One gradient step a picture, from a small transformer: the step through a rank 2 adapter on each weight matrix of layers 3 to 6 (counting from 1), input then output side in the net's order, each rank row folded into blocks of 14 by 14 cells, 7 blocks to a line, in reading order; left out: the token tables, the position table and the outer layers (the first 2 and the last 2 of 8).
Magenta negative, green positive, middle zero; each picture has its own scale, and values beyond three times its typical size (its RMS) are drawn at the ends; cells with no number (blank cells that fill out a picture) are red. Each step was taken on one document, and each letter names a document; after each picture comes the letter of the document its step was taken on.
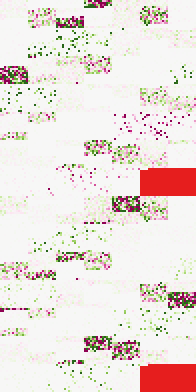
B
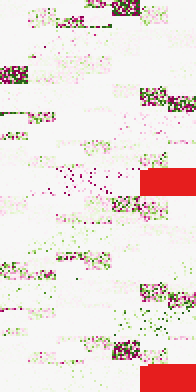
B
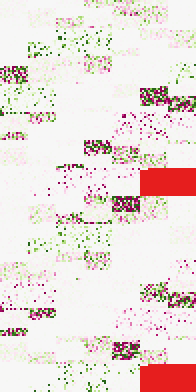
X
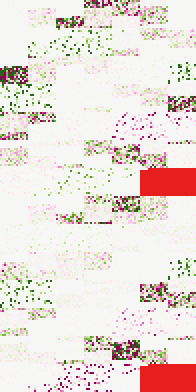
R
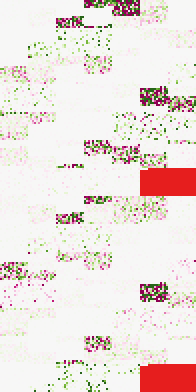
X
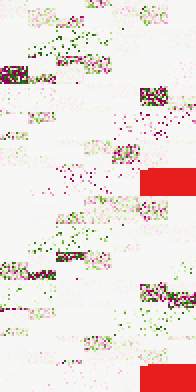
B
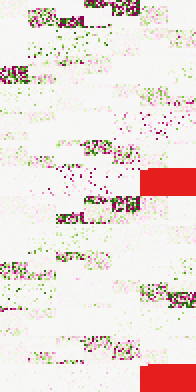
B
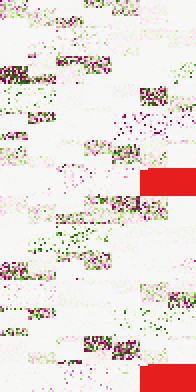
B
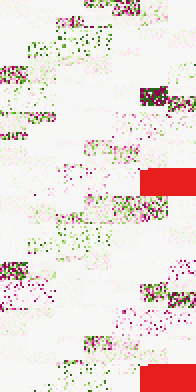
X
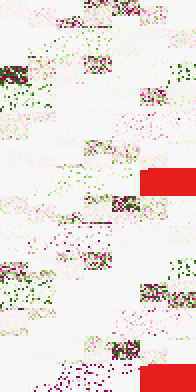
R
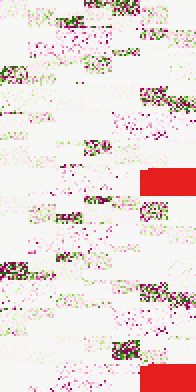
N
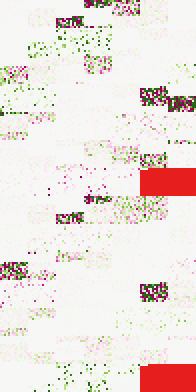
X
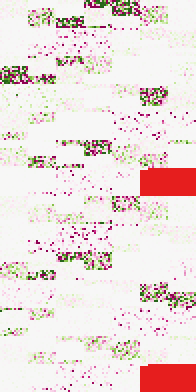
N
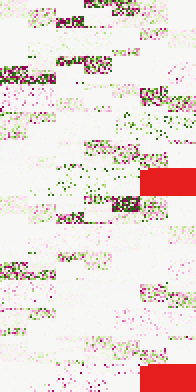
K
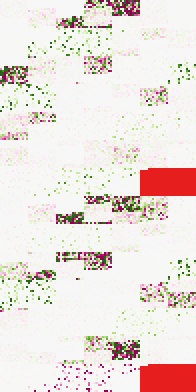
R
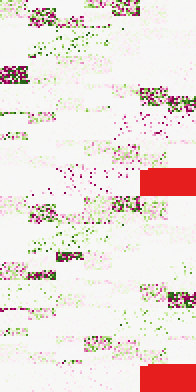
B
